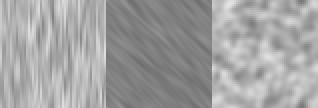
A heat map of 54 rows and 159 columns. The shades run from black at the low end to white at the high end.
The table splits into one row of 3 panels. Panel 1,1: high, streaked downward. Panel 1,2: middling, slanting down to the right, faint in contrast. Panel 1,3: high, blotchy.
